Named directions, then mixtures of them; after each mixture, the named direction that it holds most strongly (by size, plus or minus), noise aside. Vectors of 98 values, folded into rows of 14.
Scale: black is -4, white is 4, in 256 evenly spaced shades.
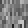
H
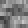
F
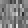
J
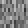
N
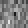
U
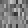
J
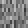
N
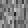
N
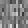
J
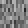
N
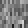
H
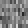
J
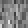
U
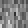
U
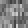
J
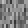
N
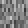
N
